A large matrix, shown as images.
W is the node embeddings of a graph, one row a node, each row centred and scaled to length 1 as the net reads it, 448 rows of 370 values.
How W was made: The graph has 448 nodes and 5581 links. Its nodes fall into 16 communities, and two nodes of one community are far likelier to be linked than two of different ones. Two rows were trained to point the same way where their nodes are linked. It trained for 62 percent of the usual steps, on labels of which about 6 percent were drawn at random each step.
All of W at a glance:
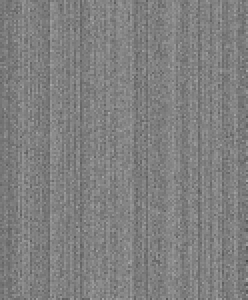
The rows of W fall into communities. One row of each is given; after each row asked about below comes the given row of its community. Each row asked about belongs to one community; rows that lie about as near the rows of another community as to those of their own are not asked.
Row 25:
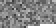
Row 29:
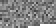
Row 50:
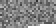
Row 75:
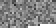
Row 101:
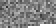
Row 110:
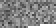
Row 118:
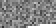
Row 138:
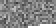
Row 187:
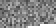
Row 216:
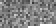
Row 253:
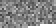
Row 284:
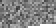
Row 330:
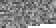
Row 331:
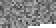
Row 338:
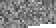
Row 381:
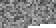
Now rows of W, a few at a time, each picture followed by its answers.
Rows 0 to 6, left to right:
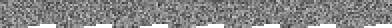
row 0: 338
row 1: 284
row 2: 101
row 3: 187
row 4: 284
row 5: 331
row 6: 50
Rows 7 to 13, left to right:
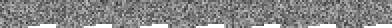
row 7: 381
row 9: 216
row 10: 330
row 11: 101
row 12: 29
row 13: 138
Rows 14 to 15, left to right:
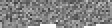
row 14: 216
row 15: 330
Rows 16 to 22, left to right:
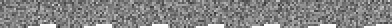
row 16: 331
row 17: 25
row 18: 25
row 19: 101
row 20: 50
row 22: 253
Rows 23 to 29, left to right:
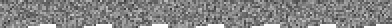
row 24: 253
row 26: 118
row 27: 187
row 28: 253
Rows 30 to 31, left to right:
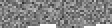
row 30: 75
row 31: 50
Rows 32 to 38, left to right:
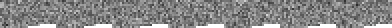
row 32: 50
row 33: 110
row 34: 101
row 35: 338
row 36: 338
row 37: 284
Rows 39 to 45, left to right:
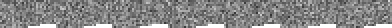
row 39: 338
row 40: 331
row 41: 118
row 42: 50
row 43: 253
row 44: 284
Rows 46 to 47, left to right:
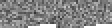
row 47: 284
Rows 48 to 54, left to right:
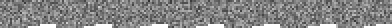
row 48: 381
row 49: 118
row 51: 284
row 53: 25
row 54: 50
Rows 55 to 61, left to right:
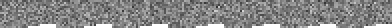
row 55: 331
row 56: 110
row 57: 118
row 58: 25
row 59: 138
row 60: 29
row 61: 338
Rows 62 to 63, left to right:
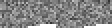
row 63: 338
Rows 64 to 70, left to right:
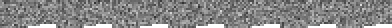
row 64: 110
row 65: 138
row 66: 101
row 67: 110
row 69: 330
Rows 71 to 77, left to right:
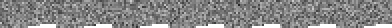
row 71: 253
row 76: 50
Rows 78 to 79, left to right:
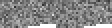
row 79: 25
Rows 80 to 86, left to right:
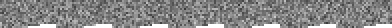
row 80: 101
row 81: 187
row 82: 381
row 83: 216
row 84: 216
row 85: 187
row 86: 25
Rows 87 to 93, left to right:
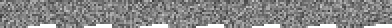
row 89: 25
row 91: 381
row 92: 50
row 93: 138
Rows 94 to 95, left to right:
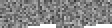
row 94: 118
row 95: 253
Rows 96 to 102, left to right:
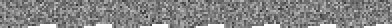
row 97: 50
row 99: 381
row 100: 118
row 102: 216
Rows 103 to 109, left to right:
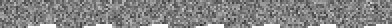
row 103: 25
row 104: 138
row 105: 29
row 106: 29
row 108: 29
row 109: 75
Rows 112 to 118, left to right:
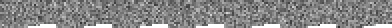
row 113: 138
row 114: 25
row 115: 25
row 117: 331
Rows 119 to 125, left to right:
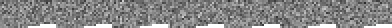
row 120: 101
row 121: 253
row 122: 101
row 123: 101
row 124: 25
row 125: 381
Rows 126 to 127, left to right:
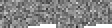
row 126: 381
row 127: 253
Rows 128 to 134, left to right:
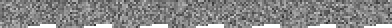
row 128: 381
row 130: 138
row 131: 187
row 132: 330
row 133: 253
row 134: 381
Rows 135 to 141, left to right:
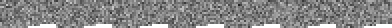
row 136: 50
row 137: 29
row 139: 29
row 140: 50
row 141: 29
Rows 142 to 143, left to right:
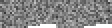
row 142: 331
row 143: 118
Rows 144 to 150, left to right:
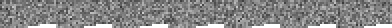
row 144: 284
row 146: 216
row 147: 284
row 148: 29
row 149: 50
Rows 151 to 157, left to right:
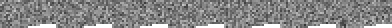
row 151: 118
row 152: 25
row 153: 253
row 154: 330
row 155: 101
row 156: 338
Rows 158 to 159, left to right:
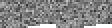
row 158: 330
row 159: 381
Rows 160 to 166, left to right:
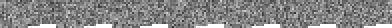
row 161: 284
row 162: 101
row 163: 187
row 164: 187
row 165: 138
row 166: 331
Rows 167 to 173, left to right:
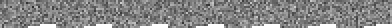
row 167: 101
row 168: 50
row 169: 29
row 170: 101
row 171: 29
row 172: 75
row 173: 331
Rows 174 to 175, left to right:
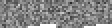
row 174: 138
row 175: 381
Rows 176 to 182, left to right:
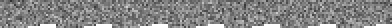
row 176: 75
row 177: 75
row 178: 284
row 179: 29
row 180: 110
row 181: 29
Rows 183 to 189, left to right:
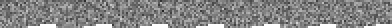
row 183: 75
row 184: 330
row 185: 138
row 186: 187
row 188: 75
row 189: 29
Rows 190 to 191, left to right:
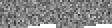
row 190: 331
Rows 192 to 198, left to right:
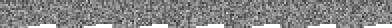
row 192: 284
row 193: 330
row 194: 118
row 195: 110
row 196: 110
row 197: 138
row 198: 25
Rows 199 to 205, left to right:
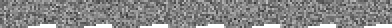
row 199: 75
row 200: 381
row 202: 338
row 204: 338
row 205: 118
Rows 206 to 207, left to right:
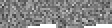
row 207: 338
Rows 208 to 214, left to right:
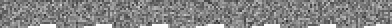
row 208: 330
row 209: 253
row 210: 25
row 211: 253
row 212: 330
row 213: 118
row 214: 330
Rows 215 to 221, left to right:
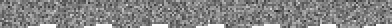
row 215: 29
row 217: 25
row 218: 25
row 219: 50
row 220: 338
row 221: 330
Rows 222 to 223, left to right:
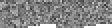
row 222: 110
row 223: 138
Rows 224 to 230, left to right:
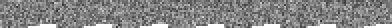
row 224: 338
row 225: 50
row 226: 338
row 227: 284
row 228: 138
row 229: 138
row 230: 187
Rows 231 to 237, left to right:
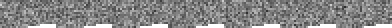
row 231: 187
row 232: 330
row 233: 284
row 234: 25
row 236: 29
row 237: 381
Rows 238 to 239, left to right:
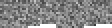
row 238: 381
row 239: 25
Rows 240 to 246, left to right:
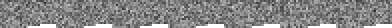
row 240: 330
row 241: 138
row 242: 29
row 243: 330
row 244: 187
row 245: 101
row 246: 101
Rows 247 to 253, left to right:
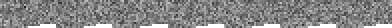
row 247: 101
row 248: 331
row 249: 25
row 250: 75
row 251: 187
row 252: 216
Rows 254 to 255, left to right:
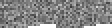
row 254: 284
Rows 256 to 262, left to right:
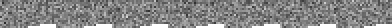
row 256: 331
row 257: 330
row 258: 284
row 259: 216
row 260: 50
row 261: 50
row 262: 338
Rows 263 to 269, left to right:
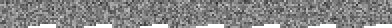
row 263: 138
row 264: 25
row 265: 381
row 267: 381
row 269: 25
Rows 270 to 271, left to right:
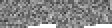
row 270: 29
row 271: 25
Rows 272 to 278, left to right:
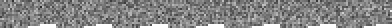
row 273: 381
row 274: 75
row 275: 284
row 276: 29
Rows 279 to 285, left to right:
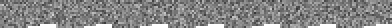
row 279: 29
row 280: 50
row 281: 25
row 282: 138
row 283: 284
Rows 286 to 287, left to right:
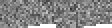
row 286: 25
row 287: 330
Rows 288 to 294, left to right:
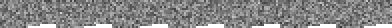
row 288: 138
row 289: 101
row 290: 75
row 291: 187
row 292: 381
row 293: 75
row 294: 331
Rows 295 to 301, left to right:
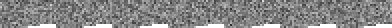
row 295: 216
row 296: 25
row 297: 381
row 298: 187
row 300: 284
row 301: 101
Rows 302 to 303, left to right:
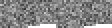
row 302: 138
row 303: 338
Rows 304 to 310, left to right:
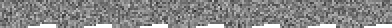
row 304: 253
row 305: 75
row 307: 253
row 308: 75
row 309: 187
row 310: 101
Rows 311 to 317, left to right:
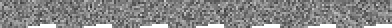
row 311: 216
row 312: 216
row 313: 187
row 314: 138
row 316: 284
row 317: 25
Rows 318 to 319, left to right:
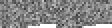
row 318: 138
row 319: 330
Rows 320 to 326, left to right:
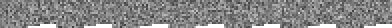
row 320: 118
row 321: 138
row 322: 338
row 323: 216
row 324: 110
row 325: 75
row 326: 138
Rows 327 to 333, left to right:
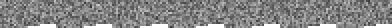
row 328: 138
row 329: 110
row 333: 50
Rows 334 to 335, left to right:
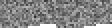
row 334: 138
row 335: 101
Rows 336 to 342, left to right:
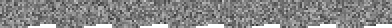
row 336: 29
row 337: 25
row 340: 75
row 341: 118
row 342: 101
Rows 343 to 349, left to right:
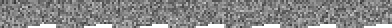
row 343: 101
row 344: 138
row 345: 118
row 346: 101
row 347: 50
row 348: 29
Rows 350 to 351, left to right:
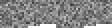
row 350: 110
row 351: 138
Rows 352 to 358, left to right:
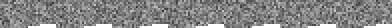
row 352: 338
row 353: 381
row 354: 330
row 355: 284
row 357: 253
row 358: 50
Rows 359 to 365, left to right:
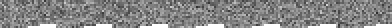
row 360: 101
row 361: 25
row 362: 331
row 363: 253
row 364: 330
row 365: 101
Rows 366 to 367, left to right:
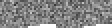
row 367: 330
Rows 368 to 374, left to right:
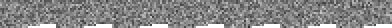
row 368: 187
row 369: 330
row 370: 330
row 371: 29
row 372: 330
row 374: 338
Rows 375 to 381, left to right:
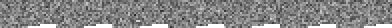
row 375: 75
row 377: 138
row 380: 330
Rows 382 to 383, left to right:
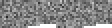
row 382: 118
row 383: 118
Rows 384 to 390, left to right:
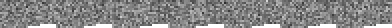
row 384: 331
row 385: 331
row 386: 381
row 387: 381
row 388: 284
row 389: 331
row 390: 75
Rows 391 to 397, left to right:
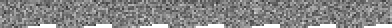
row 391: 101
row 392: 253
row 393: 284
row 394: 187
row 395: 75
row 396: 331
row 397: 101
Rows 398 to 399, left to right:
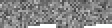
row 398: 330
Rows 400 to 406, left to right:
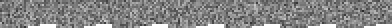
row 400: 110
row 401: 25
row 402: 253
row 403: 284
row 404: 381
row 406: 253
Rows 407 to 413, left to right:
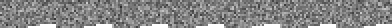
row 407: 331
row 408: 381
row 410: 331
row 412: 338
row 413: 50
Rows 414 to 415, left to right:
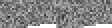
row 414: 25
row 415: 284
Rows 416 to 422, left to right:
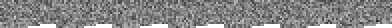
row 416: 50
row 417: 338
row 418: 284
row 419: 253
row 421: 187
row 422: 187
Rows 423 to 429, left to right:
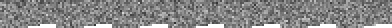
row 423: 381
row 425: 29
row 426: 75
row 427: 253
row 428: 101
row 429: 187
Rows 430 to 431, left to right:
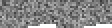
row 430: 331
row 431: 187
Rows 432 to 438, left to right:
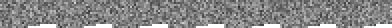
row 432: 110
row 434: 331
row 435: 381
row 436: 101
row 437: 101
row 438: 331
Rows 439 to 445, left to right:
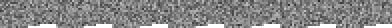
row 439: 110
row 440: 75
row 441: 50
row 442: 29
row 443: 29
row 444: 118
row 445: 338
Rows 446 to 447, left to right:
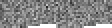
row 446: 338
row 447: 216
